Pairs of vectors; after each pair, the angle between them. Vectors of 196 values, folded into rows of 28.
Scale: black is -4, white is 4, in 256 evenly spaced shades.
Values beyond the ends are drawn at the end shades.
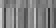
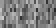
partly aligned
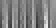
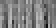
nearly opposite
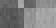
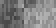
nearly parallel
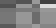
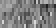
partly opposed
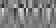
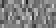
partly aligned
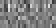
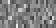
partly aligned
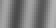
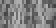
partly opposed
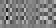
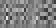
nearly opposite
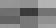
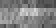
nearly opposite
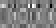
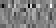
nearly opposite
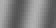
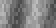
nearly parallel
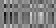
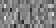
partly opposed
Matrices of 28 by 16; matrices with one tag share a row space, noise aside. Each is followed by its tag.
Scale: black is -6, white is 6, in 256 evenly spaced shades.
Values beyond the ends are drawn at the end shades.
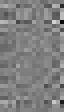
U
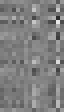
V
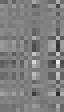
V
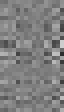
U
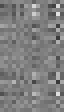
V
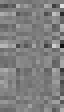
U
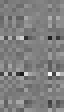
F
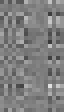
F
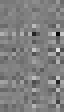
V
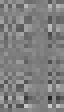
F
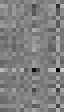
V
